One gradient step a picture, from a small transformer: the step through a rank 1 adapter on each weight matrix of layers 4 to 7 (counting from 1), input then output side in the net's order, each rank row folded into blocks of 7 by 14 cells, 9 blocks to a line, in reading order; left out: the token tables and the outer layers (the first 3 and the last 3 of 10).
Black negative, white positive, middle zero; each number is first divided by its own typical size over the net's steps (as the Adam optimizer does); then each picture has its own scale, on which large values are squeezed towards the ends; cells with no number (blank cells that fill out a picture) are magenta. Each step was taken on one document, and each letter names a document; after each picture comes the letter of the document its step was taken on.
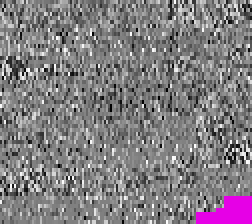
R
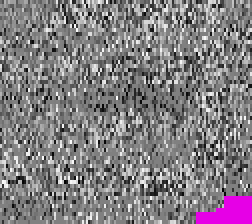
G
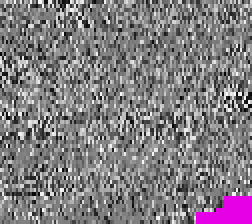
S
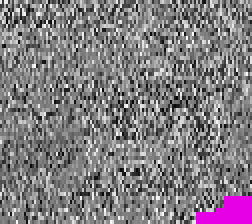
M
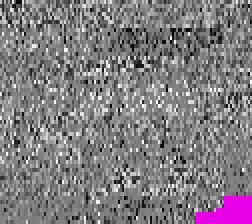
R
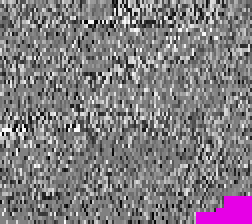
S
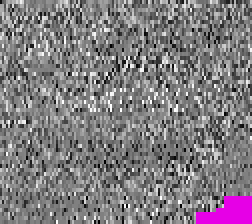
R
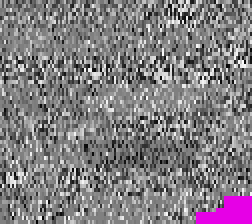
M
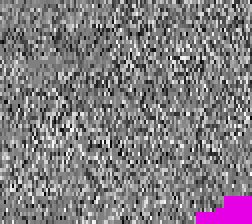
G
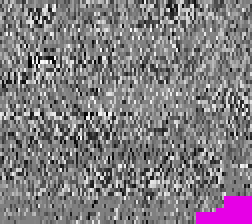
G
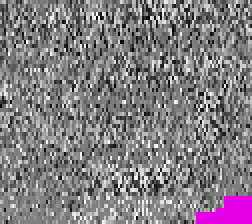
G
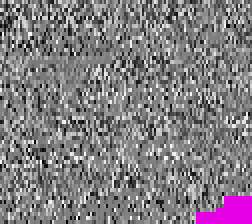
G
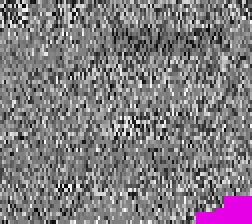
S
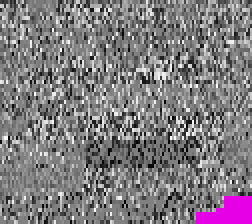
S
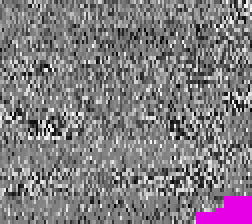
M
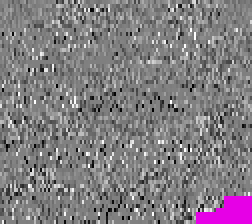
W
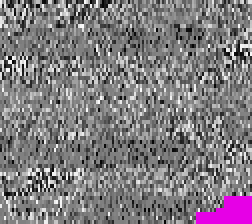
S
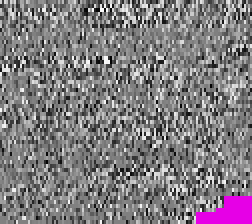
M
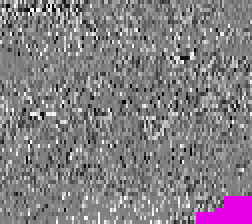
R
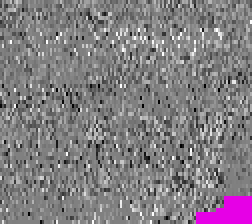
R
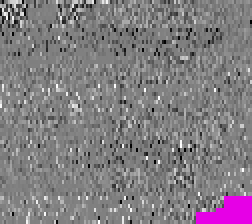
W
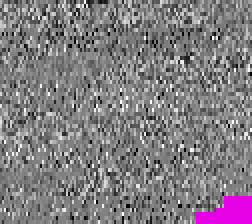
R
